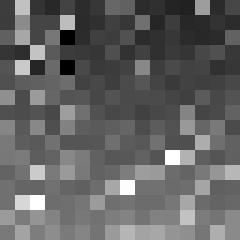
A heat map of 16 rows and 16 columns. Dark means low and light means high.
Stripes: none. Calmest part: centre. Roughest part: top left. Odd patch: rougher, in the top left. Slope: up to the bottom. Odd rows or columns: none.
